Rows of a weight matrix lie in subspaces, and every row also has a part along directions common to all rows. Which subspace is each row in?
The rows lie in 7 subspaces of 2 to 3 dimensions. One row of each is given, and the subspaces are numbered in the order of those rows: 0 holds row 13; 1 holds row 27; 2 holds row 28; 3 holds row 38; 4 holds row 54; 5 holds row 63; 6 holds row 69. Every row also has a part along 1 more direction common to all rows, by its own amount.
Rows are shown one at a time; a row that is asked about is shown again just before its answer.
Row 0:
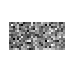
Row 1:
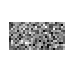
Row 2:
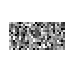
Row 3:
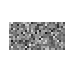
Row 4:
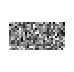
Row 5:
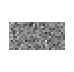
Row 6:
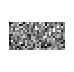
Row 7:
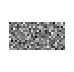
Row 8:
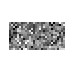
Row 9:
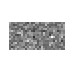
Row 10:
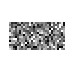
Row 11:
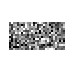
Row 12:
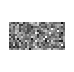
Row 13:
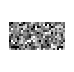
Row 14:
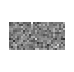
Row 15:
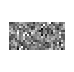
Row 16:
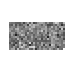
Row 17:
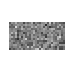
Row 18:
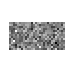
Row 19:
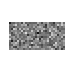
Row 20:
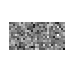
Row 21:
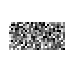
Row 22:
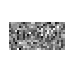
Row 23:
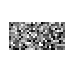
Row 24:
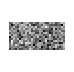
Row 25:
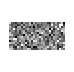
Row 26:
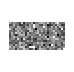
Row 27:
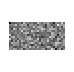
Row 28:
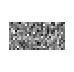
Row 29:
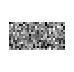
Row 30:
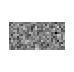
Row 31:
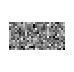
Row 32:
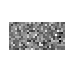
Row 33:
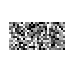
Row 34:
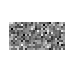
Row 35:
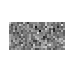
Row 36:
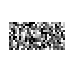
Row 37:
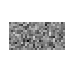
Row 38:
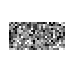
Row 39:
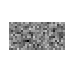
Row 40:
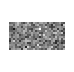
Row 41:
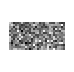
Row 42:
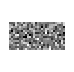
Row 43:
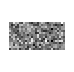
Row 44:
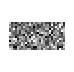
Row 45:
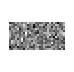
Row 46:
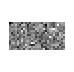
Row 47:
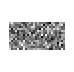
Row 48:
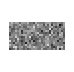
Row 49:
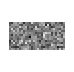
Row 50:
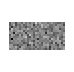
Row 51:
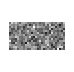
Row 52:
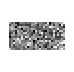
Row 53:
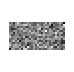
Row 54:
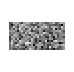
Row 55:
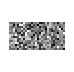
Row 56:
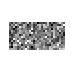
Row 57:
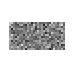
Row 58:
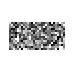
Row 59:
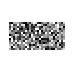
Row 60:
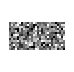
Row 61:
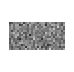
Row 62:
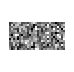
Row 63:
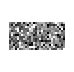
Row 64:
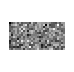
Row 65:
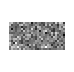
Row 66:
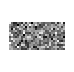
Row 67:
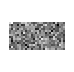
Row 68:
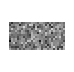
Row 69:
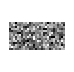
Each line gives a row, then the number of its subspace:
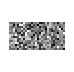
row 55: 5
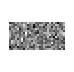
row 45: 5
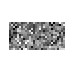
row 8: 3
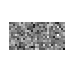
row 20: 5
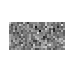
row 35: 6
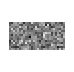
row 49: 0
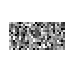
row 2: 2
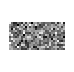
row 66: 0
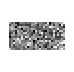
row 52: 3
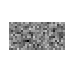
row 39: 6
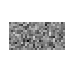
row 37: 6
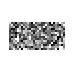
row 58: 3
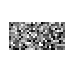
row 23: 4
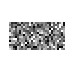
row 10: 0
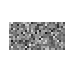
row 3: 1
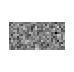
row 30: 5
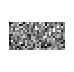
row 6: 6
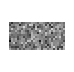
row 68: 0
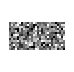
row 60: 5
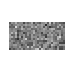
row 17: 3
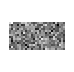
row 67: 1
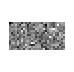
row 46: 1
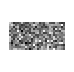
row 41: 4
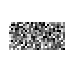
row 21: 6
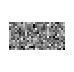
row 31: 5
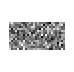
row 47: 2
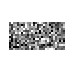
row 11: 1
